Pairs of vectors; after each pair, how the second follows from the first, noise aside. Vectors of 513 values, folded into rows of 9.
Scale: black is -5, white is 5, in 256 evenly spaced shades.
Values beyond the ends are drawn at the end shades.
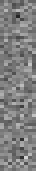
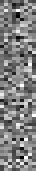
scaled up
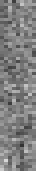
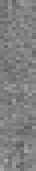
shrunk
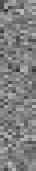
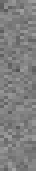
shrunk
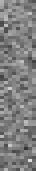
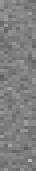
shrunk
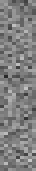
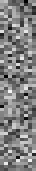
scaled up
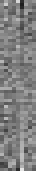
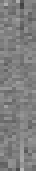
shrunk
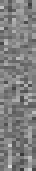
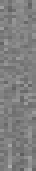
shrunk
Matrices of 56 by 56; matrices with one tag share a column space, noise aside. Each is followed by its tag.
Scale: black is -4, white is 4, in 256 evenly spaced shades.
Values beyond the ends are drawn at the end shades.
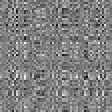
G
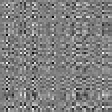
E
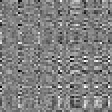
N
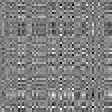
E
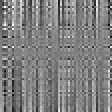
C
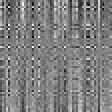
C
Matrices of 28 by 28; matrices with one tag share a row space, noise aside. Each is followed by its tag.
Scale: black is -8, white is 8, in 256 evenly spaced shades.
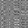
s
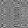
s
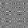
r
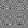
r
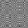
r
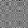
r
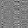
s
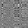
s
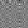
r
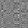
s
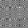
r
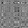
s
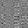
s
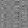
s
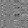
s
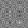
r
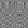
r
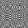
r
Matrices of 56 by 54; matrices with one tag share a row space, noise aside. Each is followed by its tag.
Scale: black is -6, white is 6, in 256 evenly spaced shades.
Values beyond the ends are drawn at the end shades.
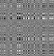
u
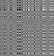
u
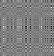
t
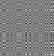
t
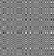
t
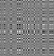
u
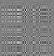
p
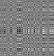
u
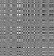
u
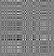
p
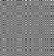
t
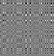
t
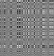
u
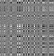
u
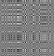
p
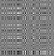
p
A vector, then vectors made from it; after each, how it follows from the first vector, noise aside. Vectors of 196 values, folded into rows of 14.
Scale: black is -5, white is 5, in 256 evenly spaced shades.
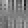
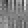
negated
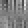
negated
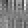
negated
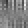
negated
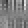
negated
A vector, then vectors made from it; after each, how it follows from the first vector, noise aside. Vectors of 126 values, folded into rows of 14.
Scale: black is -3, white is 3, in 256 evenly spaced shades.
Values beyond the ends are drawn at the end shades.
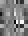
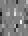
partly zeroed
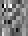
wrapped around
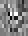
wrapped around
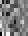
wrapped around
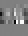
partly zeroed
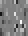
partly zeroed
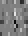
partly zeroed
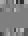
partly zeroed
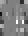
partly zeroed
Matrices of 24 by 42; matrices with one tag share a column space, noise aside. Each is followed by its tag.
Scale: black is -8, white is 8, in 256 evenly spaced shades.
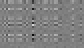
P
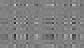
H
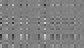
H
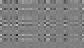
P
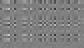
P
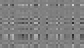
H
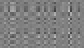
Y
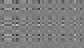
P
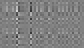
Y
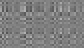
Y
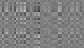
Y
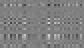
H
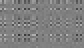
P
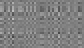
Y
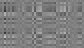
Y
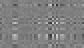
H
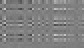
P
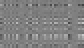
H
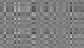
Y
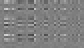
P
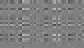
P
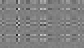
P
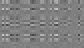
P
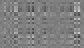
Y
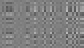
Y
